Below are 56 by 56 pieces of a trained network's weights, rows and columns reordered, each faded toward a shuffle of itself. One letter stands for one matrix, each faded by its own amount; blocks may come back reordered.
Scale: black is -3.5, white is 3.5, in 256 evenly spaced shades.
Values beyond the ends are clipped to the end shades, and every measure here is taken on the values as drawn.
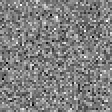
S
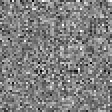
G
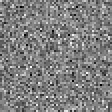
G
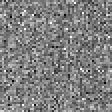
S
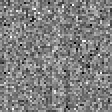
S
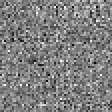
G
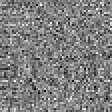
G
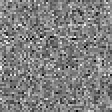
G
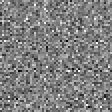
G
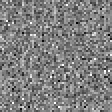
S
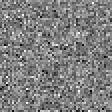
G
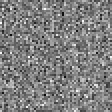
S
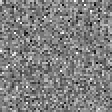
S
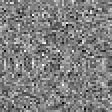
G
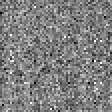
S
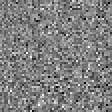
G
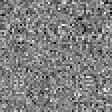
G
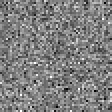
S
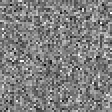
S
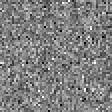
S
